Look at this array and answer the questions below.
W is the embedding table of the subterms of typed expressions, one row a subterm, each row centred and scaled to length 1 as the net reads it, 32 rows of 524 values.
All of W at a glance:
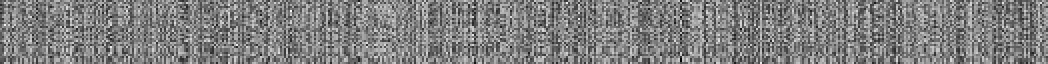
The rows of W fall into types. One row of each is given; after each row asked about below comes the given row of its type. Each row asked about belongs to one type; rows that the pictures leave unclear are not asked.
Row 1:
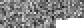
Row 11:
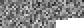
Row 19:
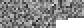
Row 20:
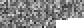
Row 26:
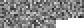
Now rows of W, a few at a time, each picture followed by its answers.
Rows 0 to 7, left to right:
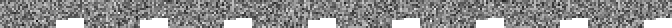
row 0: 19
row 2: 11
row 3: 26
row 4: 1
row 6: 11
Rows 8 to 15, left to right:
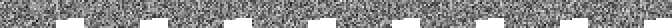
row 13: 11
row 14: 19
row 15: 26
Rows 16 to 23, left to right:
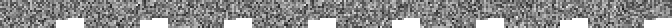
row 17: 19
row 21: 1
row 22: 11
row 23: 1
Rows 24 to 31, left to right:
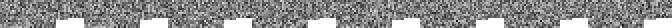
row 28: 26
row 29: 19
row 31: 19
